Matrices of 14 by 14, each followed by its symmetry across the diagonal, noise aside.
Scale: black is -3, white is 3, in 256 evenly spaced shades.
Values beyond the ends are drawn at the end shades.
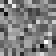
antisymmetric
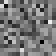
symmetric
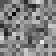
symmetric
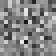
neither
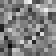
antisymmetric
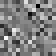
antisymmetric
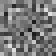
symmetric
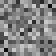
symmetric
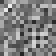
symmetric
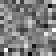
antisymmetric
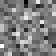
neither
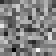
neither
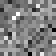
symmetric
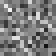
symmetric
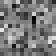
neither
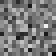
neither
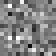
neither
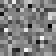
antisymmetric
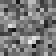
neither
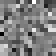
antisymmetric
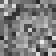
symmetric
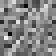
neither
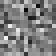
antisymmetric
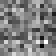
antisymmetric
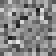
symmetric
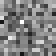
neither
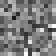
symmetric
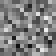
antisymmetric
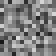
antisymmetric
